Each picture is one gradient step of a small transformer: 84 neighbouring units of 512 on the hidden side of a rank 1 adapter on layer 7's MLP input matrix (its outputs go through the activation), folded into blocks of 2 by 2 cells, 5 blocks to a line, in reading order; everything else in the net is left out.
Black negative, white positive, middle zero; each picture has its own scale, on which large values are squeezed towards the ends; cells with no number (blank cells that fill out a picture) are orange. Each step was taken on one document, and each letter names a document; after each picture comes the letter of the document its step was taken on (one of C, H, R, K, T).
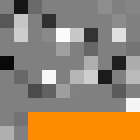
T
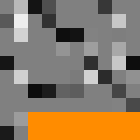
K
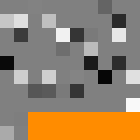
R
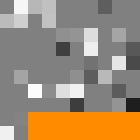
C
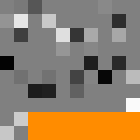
R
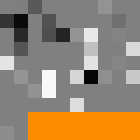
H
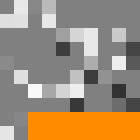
C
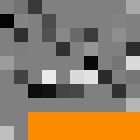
T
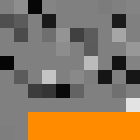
T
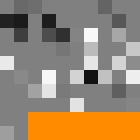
H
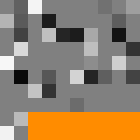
H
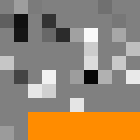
H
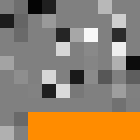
K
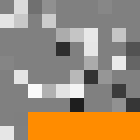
C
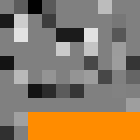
K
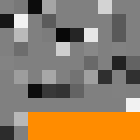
K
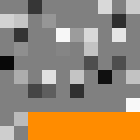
R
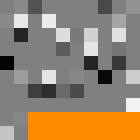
R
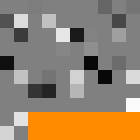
R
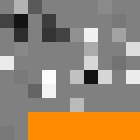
H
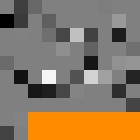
T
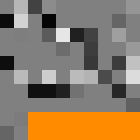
T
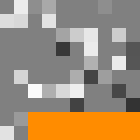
C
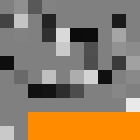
T
